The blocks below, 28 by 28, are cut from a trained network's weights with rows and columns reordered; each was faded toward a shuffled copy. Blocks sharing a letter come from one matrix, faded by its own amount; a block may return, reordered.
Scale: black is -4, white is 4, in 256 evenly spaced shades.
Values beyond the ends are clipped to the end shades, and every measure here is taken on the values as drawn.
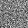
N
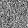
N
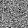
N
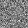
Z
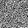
N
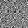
Z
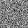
N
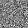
N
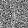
N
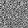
Z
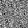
Z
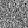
Z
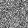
N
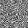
Z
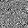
Z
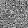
Z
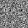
Z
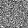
N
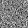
N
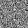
N
